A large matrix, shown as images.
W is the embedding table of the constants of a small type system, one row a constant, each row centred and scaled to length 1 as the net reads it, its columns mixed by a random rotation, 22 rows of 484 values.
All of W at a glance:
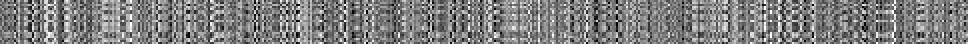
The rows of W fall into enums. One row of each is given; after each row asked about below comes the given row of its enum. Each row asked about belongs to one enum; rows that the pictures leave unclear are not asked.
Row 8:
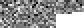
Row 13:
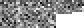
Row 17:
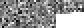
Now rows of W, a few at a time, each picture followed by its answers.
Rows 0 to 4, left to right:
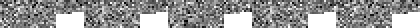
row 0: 8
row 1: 13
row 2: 17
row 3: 13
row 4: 8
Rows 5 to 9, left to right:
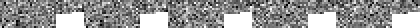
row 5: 17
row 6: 17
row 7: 13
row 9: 8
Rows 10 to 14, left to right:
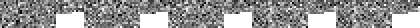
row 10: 17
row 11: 8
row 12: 8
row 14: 13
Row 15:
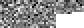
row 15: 8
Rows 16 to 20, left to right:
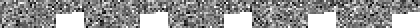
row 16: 17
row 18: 17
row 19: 13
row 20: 8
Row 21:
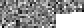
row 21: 17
